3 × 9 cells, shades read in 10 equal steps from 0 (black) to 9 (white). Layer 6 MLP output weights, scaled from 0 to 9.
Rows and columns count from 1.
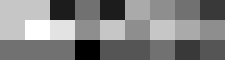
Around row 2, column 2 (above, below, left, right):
7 4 7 8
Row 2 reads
7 9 8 5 7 5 7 6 5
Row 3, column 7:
4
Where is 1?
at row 1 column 3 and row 1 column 5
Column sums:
18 20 13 9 11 14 16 12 10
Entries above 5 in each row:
3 6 0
